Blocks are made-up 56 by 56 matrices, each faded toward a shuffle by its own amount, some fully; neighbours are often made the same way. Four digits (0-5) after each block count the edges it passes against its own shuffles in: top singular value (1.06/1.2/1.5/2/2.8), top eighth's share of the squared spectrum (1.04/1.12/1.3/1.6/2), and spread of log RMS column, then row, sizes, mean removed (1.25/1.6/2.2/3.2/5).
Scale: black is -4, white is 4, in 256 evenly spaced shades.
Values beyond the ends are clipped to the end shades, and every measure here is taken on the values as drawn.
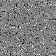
2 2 0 1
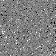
3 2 1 0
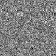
3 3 1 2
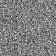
3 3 1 1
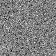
0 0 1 0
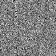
2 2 0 1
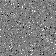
1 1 0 0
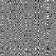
4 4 3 2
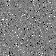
2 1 0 0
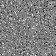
2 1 0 0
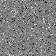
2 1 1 0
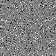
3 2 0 1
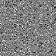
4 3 1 1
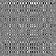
5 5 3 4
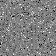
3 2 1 0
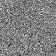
3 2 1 0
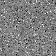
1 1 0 0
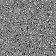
0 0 0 0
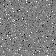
0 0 0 0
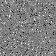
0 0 0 0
